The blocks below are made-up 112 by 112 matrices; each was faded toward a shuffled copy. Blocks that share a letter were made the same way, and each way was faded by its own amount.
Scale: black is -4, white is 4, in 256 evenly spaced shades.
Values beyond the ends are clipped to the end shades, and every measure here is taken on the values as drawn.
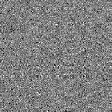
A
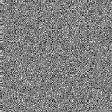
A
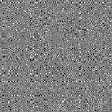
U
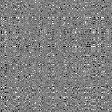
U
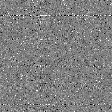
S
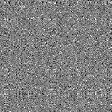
A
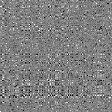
U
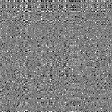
U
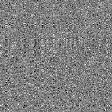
A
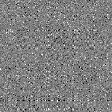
S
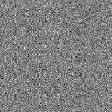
A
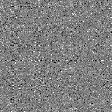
S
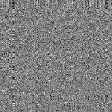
A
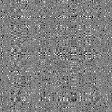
U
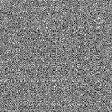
A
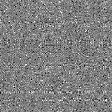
S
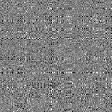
U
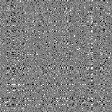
U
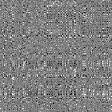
U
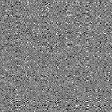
U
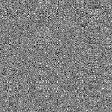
A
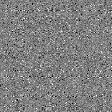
S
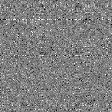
S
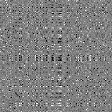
U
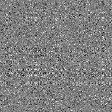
S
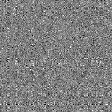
A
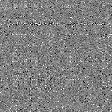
S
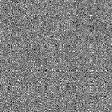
A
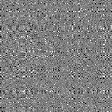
U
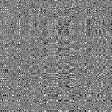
U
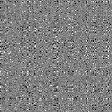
U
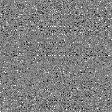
S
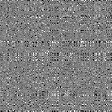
U
